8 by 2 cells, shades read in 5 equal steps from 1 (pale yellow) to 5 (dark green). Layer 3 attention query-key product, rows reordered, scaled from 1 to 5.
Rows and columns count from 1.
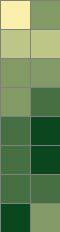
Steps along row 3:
same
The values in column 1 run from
1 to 5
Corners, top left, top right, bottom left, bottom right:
1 3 5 3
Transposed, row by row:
1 2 3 3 4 4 4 5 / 3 2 3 4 5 5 4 3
